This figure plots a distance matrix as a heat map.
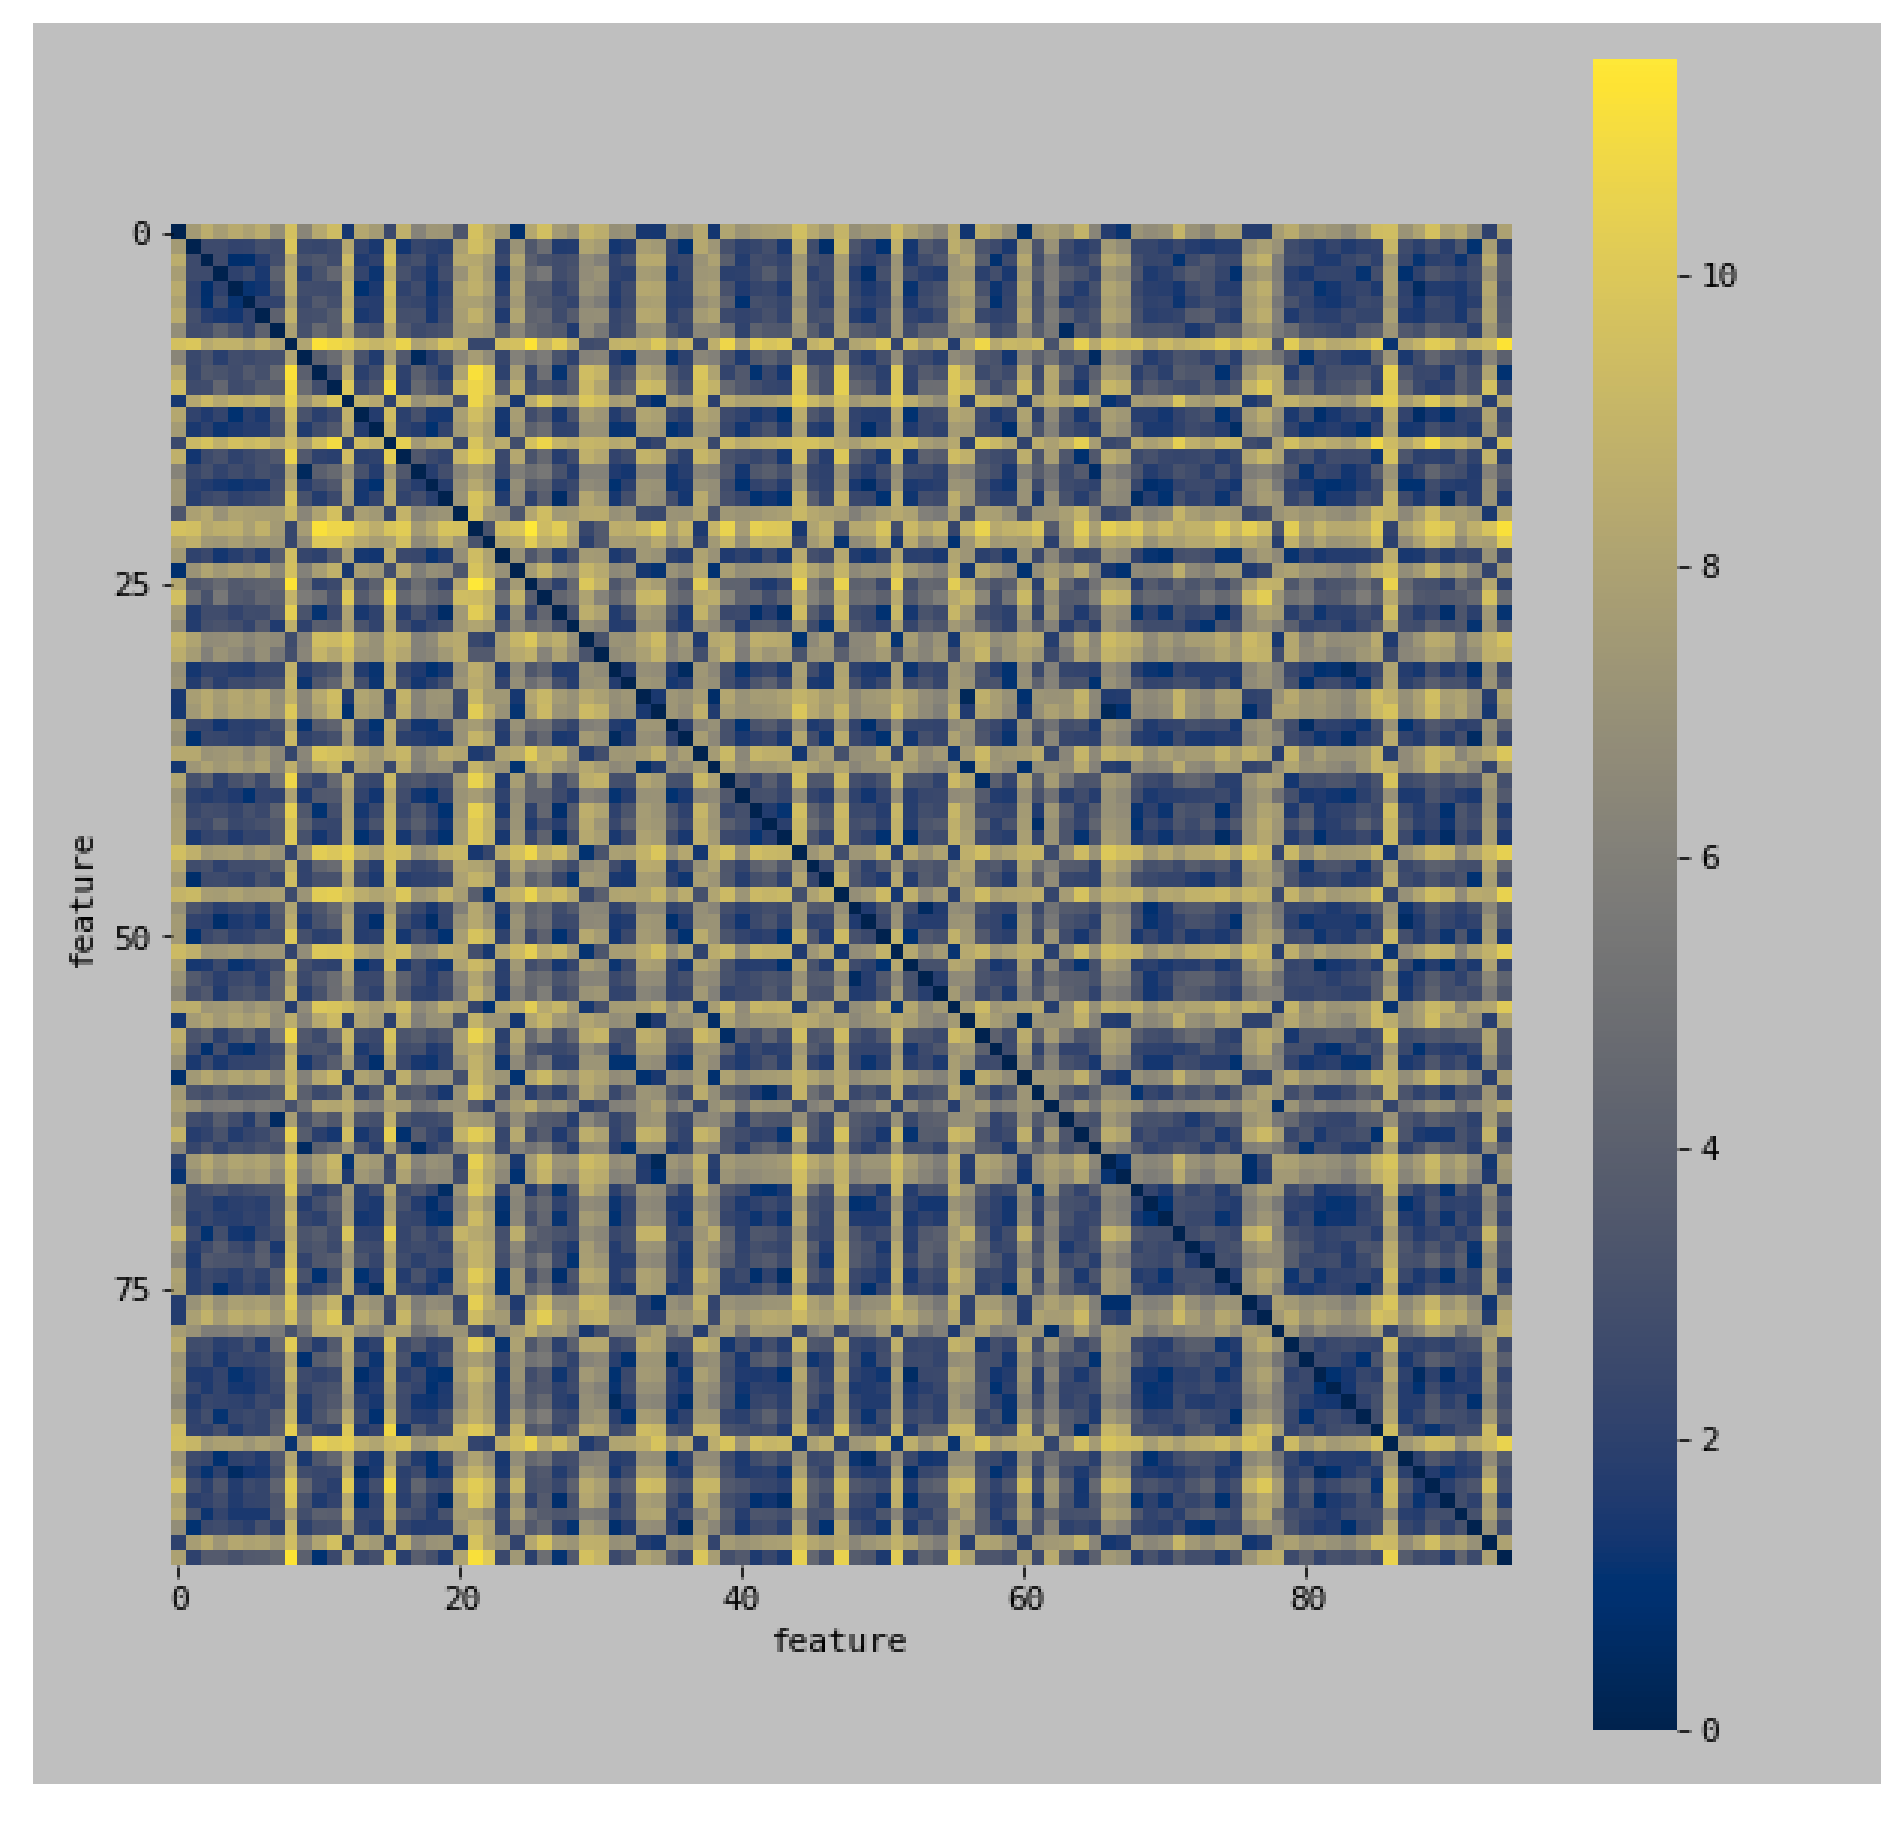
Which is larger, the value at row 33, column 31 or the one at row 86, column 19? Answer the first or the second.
the second
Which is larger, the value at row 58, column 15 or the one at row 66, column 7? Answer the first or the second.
the first
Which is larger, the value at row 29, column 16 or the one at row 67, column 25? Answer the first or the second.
the first
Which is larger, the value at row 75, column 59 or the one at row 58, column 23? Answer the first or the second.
the second
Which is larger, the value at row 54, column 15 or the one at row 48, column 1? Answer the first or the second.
the first
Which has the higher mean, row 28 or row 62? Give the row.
62
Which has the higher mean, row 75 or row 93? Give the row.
93
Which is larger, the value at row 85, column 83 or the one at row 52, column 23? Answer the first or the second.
the first
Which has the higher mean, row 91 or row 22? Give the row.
22
